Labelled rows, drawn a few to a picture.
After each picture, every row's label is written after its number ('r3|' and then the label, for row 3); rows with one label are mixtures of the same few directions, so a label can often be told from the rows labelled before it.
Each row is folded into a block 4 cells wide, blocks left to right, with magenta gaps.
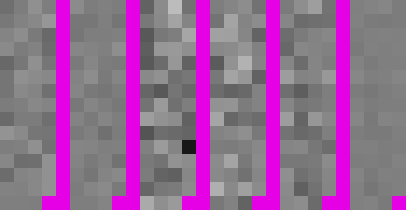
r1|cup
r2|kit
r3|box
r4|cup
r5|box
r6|box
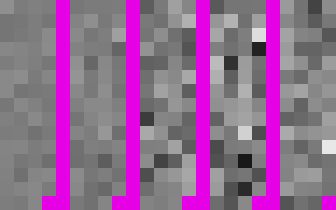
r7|kit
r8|kit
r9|cup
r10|kit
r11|box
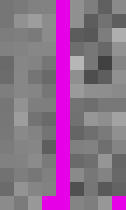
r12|box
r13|cup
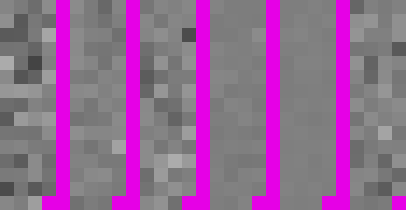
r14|cup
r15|box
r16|kit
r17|kit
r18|cup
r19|kit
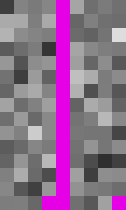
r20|kit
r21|kit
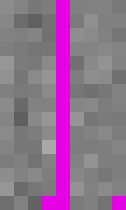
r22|box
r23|cup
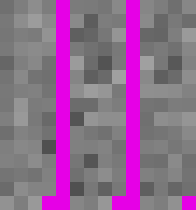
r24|box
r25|cup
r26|cup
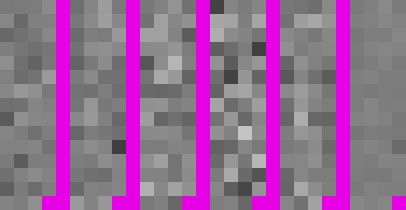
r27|cup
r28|box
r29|cup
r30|kit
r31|box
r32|box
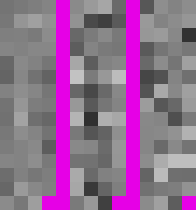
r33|box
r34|box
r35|kit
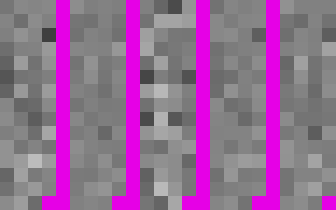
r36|kit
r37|kit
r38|box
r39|kit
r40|kit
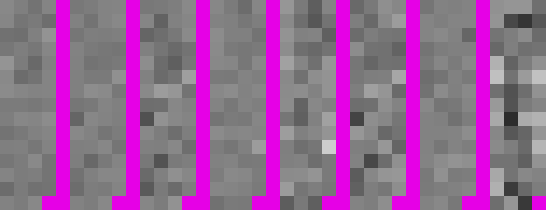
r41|cup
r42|cup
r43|cup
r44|box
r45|box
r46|cup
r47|kit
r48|box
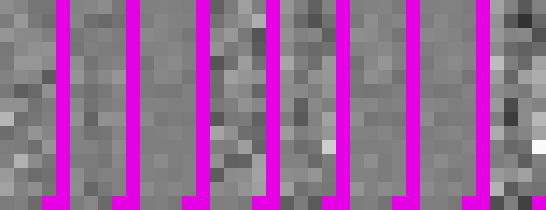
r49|cup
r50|box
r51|cup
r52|cup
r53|box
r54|cup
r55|cup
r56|box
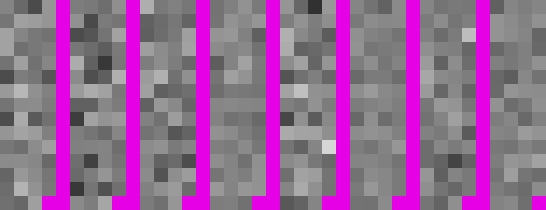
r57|box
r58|cup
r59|kit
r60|cup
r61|box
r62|box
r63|kit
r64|kit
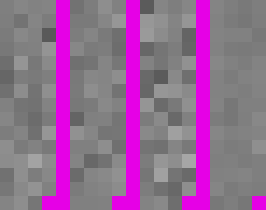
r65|kit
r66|cup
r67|kit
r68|box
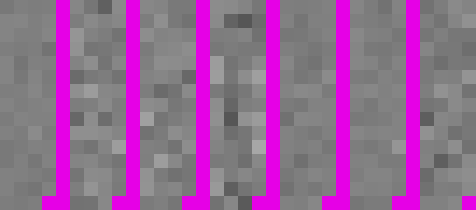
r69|kit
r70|box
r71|cup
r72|box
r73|cup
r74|box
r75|cup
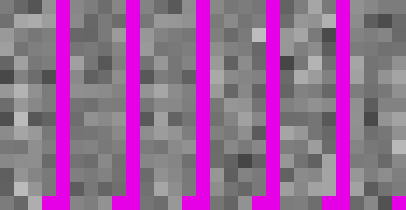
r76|box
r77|cup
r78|box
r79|kit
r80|cup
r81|box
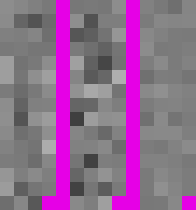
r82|box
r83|cup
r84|box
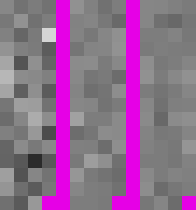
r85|kit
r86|cup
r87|box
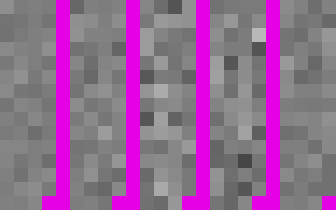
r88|kit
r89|kit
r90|box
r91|kit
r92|cup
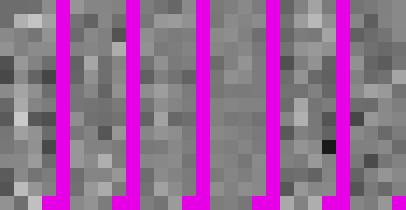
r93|box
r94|kit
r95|box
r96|cup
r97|box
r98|cup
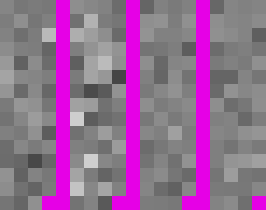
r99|kit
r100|cup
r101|kit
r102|kit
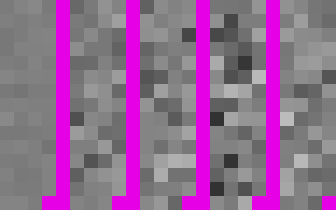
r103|box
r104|cup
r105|kit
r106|cup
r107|cup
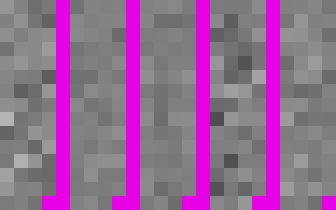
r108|cup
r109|kit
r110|box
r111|cup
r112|cup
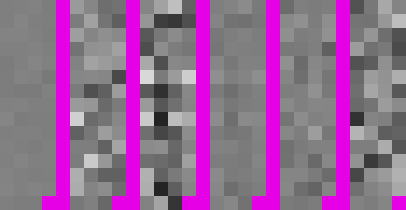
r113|cup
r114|cup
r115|box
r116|box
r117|kit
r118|cup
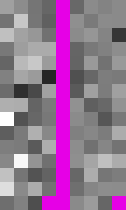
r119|cup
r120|kit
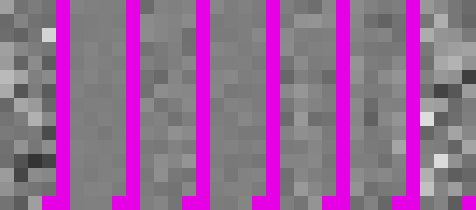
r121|kit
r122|kit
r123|kit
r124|kit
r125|box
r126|box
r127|cup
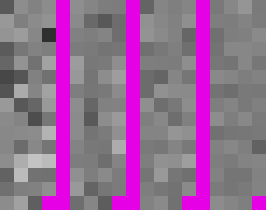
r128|kit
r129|box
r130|kit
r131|box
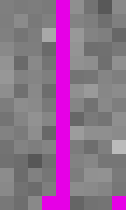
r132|kit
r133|box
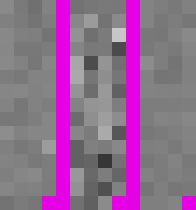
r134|box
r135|kit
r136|cup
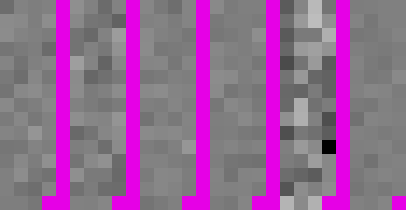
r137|kit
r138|cup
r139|box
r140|kit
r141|box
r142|cup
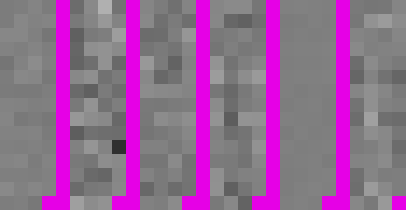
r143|cup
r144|box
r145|cup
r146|box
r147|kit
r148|box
